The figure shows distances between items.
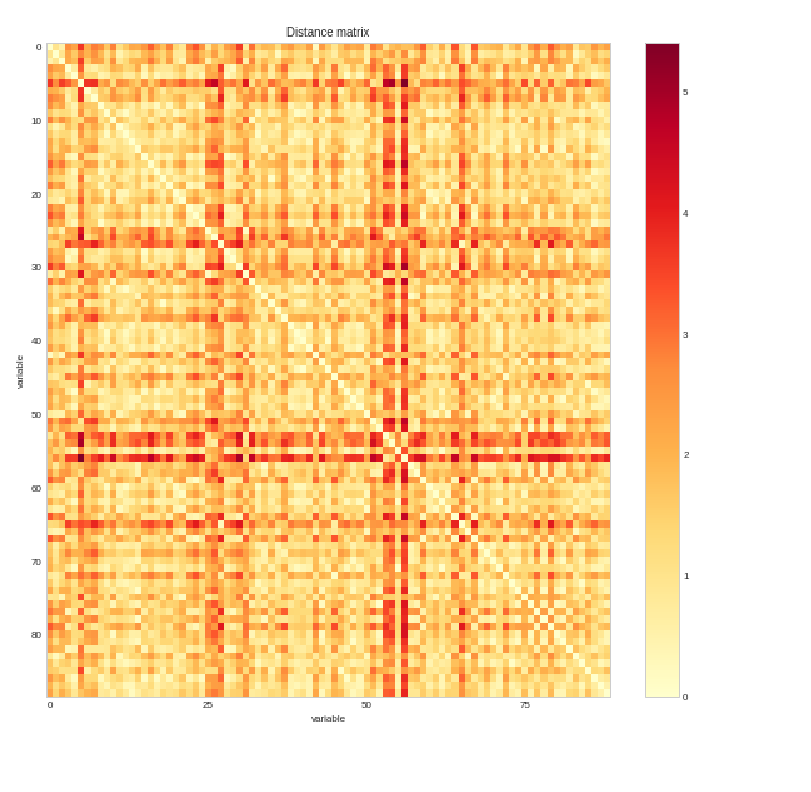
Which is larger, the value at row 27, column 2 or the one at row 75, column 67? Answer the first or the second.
the second
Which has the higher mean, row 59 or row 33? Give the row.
59
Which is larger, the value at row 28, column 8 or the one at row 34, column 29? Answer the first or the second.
the second
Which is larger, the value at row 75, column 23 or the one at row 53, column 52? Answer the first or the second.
the second
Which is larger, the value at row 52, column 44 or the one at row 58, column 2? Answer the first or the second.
the second
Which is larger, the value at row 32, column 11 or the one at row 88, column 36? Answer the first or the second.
the first
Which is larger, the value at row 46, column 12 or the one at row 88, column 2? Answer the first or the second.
the second
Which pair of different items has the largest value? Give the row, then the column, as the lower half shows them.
56, 5
